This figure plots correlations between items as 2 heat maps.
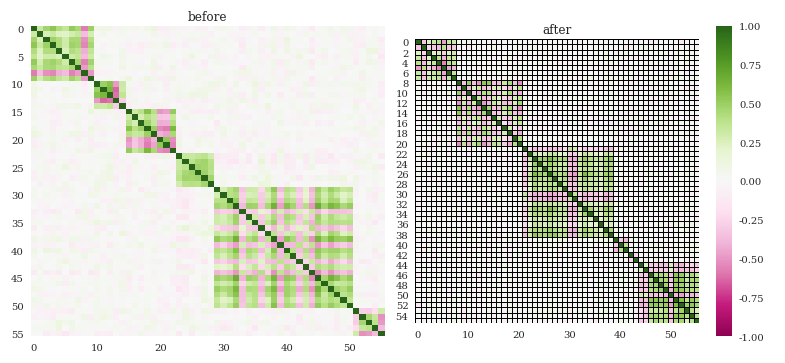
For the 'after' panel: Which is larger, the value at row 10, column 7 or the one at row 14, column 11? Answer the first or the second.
the first
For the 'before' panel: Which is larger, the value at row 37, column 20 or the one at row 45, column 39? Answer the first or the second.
the first
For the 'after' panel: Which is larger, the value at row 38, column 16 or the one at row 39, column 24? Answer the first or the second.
the second
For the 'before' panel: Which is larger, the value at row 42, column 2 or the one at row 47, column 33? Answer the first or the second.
the first
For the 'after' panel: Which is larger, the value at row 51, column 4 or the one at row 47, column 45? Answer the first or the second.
the first
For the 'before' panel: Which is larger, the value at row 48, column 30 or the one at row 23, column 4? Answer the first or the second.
the first
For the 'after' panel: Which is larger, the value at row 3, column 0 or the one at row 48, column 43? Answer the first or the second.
the first
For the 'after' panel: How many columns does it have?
56
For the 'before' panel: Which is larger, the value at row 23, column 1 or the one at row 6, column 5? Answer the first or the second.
the second
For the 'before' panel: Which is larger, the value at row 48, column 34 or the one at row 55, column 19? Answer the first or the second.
the first
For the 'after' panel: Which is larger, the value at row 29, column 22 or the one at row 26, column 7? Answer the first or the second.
the first
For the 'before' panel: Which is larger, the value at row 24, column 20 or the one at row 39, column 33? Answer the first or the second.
the second
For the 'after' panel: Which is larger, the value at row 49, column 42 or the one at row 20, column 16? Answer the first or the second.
the second
